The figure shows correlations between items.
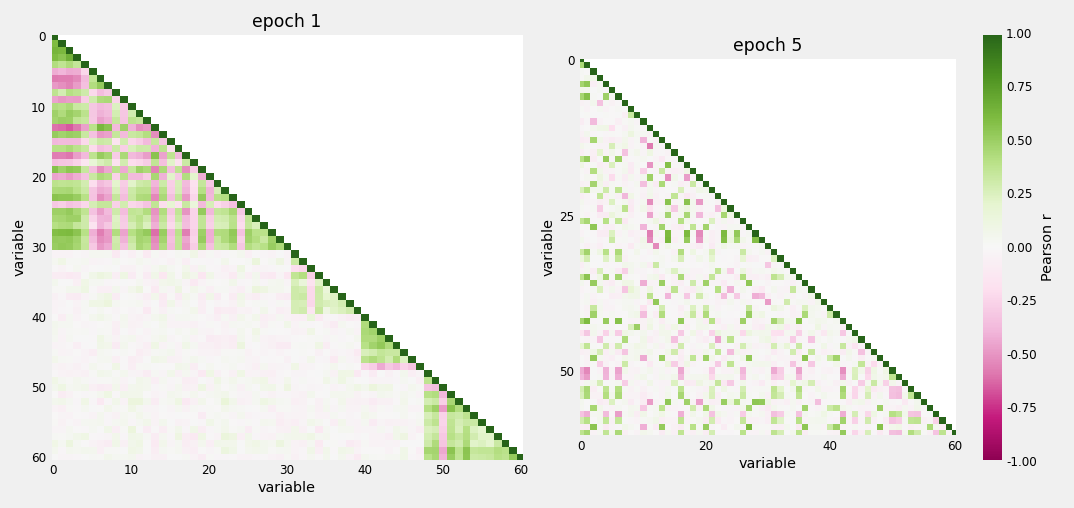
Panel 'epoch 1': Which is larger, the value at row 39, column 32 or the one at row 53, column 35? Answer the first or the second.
the first
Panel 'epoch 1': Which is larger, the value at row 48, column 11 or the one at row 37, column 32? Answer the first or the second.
the second
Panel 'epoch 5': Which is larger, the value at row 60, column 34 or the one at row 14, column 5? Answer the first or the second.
the second
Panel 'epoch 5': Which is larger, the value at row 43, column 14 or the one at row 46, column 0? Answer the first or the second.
the second
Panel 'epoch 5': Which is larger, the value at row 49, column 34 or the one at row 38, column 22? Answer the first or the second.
the second
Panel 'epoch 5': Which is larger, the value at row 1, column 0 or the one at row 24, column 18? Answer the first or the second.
the first
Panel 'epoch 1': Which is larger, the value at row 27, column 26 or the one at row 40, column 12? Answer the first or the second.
the first
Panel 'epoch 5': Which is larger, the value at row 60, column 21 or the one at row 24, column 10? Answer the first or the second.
the first
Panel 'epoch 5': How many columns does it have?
61
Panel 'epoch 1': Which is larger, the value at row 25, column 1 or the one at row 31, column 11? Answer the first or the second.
the first
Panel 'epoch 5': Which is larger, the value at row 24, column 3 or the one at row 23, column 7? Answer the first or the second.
the second
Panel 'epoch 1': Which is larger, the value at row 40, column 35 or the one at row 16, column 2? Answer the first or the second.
the second
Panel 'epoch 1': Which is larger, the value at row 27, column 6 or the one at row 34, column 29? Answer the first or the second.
the second
